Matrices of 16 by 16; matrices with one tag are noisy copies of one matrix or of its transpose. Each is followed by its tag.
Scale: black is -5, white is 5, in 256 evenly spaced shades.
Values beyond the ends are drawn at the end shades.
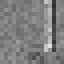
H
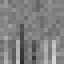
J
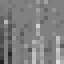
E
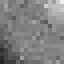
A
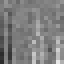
E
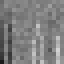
E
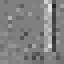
H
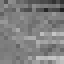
E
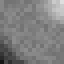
A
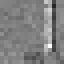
H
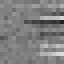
J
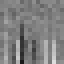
J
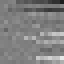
E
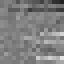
E
